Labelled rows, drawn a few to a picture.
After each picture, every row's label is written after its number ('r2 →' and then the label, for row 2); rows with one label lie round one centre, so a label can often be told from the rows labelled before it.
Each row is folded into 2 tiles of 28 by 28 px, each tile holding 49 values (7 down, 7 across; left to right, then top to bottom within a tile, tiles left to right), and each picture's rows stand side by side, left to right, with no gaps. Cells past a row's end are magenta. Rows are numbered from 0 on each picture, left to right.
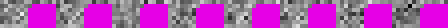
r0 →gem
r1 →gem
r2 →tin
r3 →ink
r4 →gem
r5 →gem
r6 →ink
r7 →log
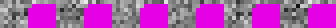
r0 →ink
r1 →log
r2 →tin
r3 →tin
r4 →ink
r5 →log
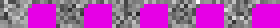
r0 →gem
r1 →log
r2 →ink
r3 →log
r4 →ink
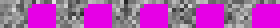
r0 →tin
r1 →ink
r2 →ink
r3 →log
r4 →gem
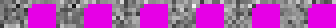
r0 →log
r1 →log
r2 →ink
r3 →tin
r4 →ink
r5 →tin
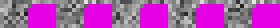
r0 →ink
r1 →log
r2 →gem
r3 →ink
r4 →log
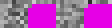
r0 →ink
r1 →tin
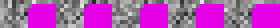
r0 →ink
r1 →gem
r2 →tin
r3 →ink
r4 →ink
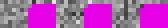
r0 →tin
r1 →ink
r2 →ink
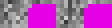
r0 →gem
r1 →ink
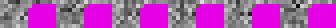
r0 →gem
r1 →log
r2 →ink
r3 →ink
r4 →ink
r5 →log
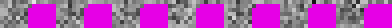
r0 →ink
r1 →ink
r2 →ink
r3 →gem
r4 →ink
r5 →tin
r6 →log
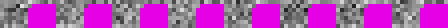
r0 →log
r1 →gem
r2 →gem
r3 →tin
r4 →ink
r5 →log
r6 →log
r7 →gem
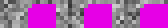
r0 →gem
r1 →ink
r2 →ink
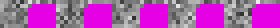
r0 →log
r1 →ink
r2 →gem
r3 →gem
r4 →ink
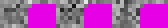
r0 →log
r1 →log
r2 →ink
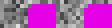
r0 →log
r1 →gem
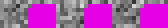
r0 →log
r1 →tin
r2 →log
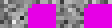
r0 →gem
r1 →tin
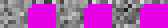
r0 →tin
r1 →tin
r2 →log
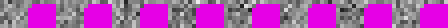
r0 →gem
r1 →tin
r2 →ink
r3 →log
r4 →log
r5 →gem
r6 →log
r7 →tin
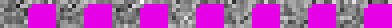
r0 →log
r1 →log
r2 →log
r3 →gem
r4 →gem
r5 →tin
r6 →tin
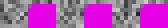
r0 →gem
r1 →ink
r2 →ink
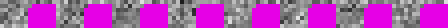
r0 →gem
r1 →ink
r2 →log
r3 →ink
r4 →tin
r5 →gem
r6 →log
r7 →tin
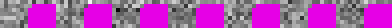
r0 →tin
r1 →ink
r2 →log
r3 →log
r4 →ink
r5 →gem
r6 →log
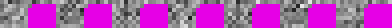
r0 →gem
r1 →log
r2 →ink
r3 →gem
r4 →ink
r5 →log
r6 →tin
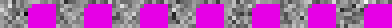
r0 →ink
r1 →gem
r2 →gem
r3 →gem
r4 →ink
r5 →gem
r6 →log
